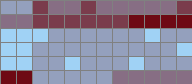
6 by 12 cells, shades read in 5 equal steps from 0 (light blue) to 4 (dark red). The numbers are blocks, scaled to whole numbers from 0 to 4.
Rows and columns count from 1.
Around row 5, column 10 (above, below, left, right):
1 2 0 1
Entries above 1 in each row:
10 12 0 0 0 7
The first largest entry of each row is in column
3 9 4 3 3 1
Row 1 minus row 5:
1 1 2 1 2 2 1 1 2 1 1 2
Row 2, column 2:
2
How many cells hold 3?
9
